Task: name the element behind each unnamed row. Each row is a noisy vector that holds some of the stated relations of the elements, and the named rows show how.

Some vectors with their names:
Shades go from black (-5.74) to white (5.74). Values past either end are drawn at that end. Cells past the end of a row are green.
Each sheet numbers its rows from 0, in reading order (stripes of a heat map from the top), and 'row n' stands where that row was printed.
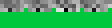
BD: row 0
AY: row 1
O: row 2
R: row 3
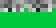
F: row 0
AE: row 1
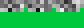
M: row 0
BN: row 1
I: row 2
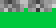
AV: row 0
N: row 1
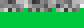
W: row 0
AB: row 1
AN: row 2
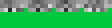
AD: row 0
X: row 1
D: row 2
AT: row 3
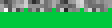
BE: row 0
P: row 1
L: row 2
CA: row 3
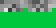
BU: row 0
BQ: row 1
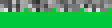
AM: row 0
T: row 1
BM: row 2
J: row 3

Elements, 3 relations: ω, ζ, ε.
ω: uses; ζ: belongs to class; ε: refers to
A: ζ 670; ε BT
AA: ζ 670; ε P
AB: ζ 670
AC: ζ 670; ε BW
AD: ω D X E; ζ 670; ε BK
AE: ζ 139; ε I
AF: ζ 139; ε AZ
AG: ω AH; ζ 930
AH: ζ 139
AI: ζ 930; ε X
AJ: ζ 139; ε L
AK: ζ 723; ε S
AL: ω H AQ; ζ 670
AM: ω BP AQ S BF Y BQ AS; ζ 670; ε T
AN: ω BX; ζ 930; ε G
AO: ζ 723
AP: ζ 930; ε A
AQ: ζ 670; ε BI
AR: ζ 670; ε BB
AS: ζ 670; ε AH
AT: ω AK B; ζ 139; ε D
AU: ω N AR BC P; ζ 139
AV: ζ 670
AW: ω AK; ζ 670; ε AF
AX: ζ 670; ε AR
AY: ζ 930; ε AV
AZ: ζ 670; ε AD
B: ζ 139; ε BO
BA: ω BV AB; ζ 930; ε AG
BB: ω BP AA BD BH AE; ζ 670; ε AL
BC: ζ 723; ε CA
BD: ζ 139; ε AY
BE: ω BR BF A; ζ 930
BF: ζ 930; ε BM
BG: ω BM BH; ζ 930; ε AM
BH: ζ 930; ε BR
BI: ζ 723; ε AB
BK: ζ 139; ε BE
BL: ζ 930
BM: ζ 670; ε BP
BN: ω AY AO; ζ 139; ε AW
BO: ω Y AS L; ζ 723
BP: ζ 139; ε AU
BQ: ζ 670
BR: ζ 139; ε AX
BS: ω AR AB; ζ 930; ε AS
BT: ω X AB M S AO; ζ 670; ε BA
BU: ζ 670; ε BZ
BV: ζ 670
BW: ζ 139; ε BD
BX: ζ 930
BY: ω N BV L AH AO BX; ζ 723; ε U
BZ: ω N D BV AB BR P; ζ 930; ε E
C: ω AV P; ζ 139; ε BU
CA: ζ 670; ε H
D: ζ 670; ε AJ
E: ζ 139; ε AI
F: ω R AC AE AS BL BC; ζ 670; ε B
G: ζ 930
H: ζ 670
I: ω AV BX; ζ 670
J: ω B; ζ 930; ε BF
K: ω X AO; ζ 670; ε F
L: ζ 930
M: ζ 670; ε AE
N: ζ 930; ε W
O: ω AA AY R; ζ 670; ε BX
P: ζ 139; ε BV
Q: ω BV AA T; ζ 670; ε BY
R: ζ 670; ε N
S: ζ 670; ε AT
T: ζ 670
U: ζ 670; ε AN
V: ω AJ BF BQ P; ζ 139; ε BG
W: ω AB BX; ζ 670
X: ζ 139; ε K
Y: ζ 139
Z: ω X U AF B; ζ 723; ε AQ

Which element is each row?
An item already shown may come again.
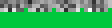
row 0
Z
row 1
C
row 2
AE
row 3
AL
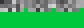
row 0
V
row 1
S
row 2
BR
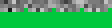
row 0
AA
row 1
AF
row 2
AV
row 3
AW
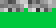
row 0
W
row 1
BZ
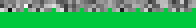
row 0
Q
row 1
U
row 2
BG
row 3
AR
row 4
AY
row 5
AH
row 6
AQ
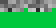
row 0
BH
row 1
K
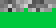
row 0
N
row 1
B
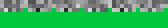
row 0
H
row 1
BH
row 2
E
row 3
AG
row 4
BS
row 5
AK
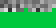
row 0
Z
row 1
BL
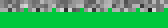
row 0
S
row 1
BL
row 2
AD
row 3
AJ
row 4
AK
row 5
BN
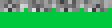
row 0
AS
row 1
BK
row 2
BP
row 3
BU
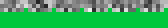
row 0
G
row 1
BX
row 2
AP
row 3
BB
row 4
Z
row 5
BO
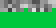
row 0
S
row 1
AU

